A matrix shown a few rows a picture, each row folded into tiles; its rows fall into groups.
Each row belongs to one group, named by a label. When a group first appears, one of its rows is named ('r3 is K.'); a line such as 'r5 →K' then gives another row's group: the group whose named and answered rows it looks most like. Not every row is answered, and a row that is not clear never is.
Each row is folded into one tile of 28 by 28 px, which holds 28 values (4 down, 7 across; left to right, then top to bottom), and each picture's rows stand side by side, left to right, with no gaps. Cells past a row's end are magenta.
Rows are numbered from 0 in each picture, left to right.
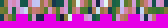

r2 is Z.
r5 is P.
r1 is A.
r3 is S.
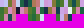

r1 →Z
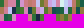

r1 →S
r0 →Z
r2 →A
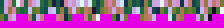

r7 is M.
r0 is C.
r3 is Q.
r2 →S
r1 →P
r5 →Z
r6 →P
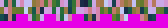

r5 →S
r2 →P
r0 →M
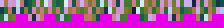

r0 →A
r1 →C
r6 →P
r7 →P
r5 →Q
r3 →M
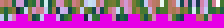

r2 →M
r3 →A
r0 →P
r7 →Z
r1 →C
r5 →Z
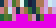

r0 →Z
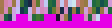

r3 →Q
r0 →C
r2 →A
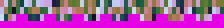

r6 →Q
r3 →C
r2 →S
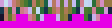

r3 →Q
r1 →Z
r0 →A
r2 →M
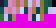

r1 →P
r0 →S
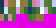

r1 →S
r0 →C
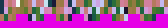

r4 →Z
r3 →C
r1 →A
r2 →M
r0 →C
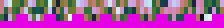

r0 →P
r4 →M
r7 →Q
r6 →A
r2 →Z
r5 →P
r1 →Q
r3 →S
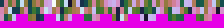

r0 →Z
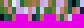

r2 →Q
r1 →C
